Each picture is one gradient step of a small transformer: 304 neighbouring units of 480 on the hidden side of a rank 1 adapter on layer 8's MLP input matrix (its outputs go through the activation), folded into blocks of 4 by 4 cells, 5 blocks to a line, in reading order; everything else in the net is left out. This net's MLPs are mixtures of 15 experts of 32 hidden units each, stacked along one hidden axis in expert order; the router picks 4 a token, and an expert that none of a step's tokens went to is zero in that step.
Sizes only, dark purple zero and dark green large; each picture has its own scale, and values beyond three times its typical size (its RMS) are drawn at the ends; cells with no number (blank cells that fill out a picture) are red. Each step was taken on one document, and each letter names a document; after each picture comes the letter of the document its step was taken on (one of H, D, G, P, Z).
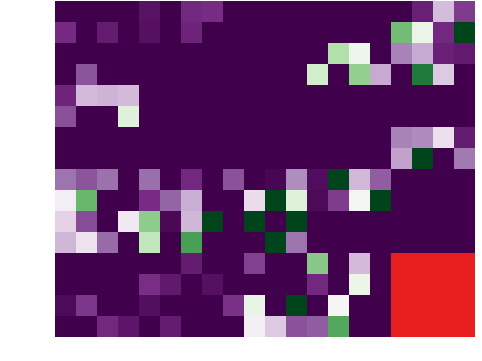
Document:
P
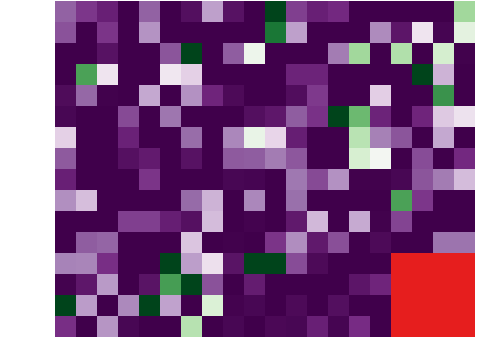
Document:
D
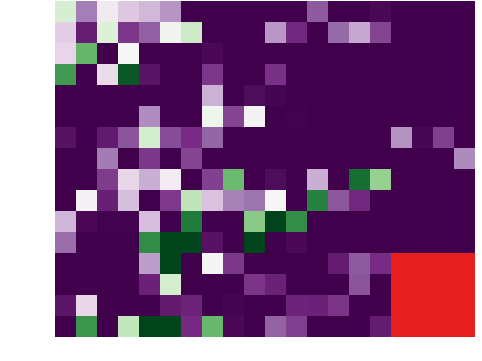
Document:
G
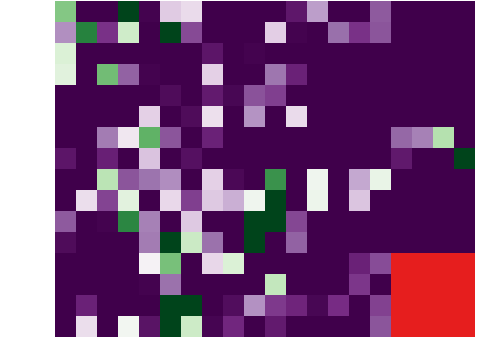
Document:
G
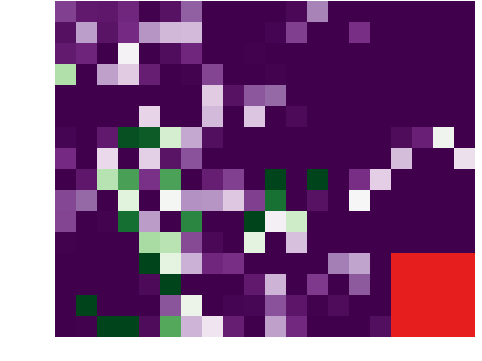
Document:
G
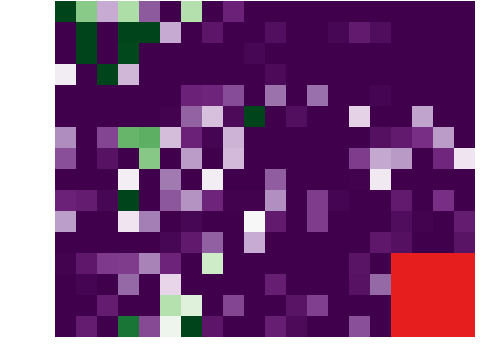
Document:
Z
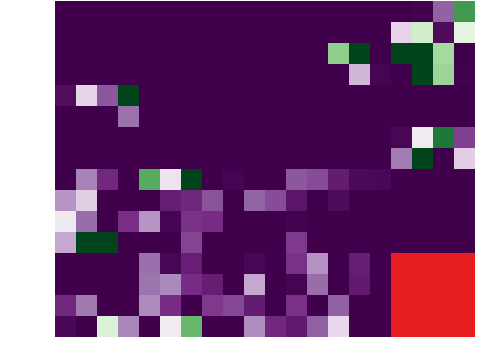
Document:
P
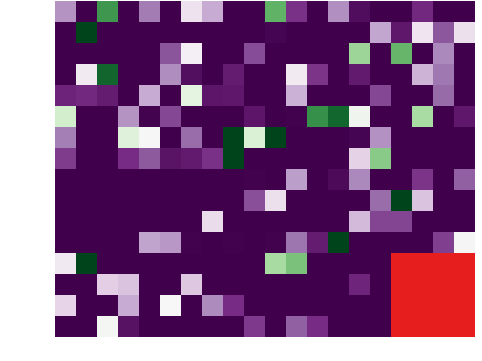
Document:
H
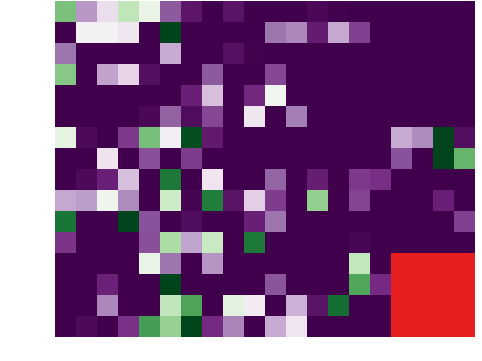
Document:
Z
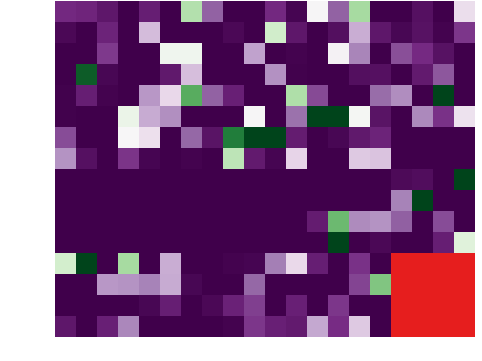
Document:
D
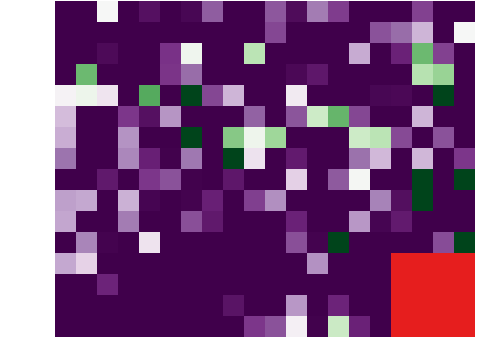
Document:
H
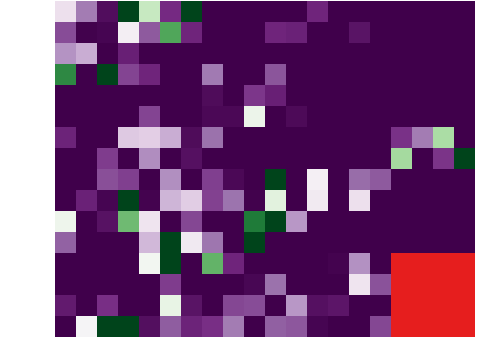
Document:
G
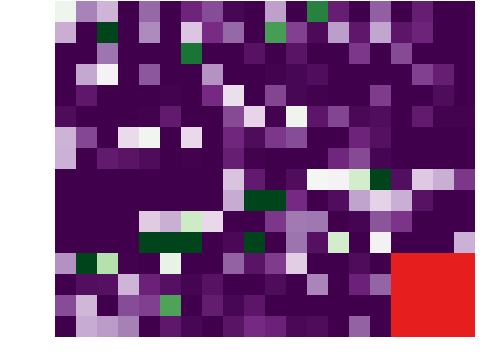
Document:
D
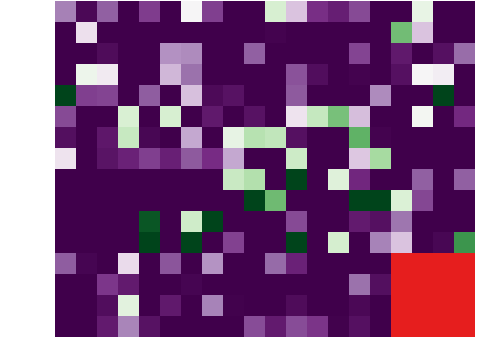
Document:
H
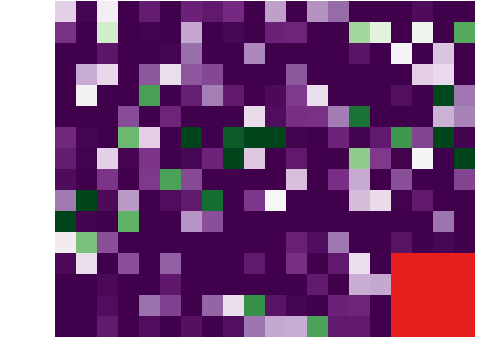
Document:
D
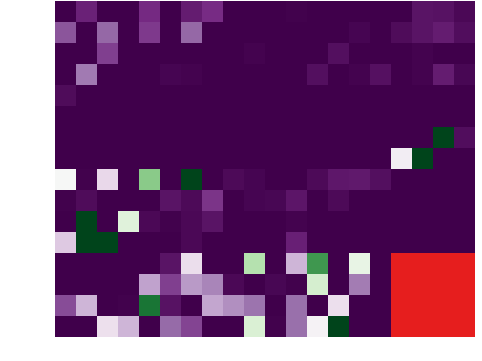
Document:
P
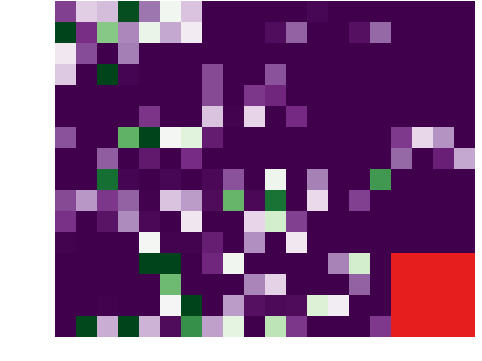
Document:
G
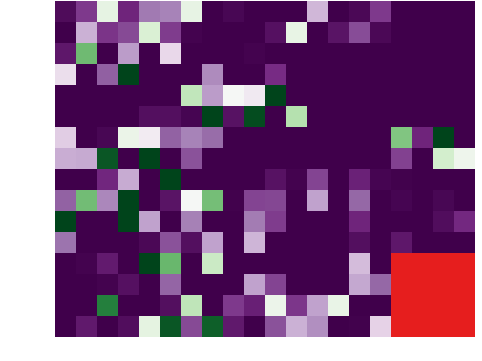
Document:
Z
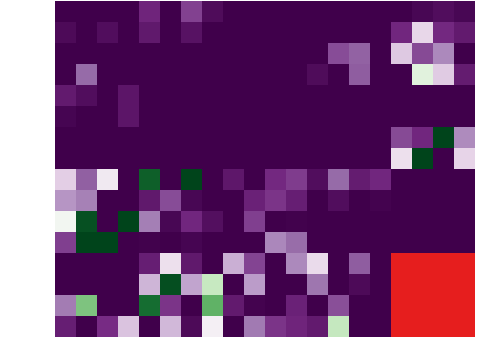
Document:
P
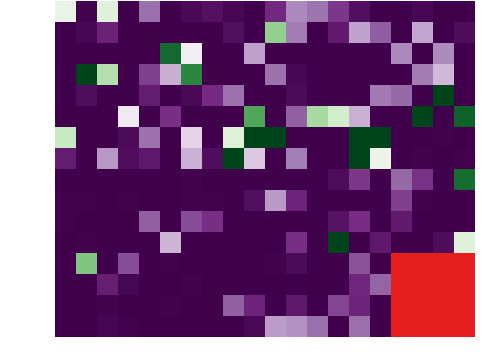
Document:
D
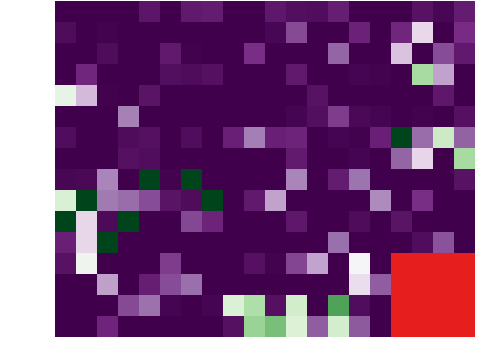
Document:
H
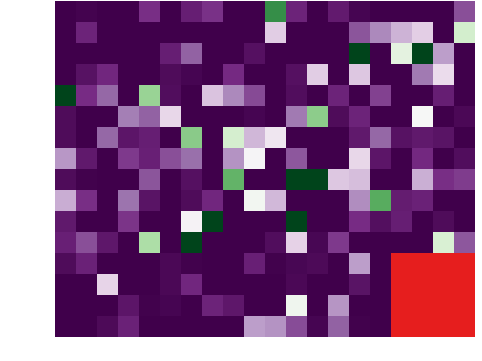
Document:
H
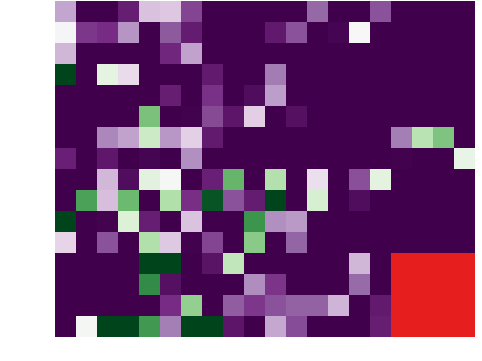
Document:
G
